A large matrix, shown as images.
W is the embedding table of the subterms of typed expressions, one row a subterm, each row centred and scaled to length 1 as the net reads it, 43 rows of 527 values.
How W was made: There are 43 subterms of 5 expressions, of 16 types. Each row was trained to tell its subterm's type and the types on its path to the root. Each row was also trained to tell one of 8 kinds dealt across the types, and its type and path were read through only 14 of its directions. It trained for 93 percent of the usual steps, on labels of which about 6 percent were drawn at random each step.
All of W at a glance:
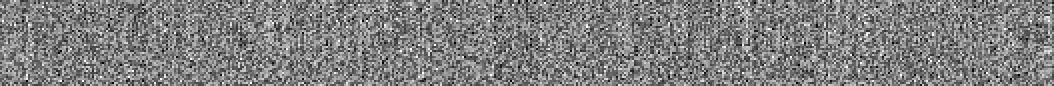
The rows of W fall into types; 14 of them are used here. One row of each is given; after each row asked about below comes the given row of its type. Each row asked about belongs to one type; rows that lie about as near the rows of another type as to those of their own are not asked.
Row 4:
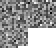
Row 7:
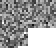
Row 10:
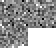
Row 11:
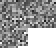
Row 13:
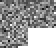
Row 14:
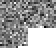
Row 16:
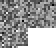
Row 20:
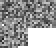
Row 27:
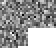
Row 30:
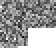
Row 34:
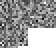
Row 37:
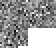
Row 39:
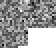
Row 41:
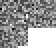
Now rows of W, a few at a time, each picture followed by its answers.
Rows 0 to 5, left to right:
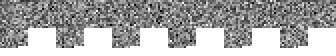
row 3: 14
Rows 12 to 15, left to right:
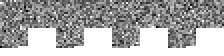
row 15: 13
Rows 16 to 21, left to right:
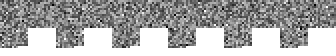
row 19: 13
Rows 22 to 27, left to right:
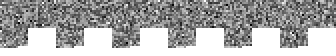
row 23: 27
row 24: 11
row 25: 10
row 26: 34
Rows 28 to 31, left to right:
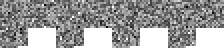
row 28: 16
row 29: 16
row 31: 11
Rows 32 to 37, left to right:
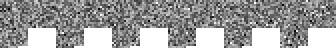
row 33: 39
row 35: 34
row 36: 27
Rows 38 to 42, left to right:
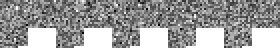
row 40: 4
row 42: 20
